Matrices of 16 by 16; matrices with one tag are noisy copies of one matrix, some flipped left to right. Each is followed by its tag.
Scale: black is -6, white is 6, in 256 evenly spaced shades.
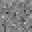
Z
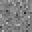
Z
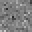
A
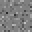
Z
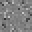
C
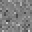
Z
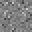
C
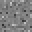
Z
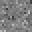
A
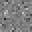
C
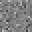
Z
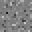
Z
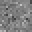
A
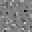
Z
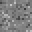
A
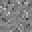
C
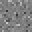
Z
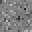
A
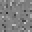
Z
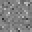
C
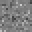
A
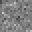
A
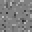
Z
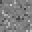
A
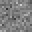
A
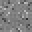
C
